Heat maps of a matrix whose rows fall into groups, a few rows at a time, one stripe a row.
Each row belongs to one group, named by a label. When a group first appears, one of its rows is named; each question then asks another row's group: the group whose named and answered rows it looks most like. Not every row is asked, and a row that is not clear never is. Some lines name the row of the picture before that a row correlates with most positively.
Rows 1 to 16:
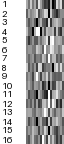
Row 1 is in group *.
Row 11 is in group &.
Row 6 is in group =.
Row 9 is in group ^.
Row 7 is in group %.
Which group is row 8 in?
*
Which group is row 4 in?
^
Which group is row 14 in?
&
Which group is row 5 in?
=
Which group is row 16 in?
%
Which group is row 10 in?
*
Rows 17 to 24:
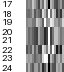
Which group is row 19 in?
=
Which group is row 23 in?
=
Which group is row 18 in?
%
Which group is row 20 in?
&
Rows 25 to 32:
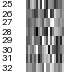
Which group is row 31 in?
%
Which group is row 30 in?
^
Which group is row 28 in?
&
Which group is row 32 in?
=
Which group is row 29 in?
%
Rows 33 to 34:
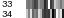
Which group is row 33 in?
&
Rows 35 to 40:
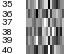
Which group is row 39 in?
^
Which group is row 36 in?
&
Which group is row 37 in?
=
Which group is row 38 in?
%
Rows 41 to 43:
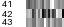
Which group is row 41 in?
=
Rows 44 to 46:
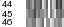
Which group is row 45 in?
%
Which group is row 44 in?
%
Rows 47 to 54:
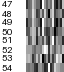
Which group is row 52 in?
=
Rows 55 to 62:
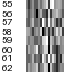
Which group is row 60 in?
^
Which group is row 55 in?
=
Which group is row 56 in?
&
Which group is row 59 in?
=
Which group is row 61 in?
%
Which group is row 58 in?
*
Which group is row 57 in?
%
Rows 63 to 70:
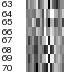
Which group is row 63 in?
^
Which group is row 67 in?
=
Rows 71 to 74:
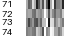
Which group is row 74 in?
=
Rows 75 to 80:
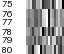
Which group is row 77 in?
=
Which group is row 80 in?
^
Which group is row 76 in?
=
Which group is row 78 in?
*
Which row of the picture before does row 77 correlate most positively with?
73
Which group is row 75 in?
*
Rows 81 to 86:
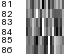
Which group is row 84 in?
%
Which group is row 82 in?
^
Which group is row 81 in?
*
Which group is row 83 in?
%
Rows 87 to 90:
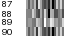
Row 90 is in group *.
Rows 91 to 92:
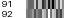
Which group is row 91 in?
*
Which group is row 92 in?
%
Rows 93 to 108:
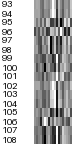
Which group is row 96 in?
%
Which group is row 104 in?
=
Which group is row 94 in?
=
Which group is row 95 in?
*
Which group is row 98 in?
*
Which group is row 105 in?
*
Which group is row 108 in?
&
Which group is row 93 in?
=
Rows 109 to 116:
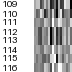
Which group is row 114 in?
=
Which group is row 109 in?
*
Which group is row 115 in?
=
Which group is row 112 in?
*
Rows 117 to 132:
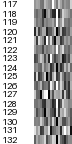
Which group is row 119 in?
%
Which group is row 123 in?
%
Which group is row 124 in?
*
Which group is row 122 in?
%
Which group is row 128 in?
&
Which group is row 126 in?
%
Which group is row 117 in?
=
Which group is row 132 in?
^
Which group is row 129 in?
&
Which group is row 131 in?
*
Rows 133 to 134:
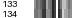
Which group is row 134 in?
&
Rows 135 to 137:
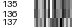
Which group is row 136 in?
%
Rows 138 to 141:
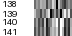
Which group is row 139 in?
*
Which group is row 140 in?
%
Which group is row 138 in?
^
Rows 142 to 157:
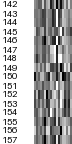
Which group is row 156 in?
*
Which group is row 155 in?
&
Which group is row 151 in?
%
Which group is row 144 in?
&
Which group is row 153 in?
%
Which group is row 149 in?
*
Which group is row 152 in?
%
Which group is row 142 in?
*
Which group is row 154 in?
%
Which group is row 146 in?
&
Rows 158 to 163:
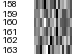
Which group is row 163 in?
^
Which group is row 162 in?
*
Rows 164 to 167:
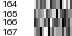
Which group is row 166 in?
%
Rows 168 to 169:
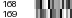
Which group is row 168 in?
^
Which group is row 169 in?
*
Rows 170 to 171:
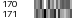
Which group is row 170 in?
^
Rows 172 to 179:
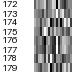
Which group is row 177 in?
&
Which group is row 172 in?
^
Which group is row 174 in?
*
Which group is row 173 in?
%
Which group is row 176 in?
&
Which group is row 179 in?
*
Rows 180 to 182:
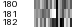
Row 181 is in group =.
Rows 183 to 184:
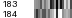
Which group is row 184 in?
=
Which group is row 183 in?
*
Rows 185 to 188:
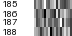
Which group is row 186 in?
&
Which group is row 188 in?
*
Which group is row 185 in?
^
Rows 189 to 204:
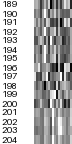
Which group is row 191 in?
*
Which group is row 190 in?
^
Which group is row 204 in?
=
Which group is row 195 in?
^
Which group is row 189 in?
*
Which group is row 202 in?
=
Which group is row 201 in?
=
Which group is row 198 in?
&
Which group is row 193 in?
%
